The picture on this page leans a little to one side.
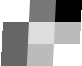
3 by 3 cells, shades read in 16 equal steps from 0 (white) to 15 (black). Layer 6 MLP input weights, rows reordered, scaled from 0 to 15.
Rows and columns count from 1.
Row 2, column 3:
4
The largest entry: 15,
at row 1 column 3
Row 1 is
0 8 15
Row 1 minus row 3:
-9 4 15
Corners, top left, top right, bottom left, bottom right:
0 15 9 0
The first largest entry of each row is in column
3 1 1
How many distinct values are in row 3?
3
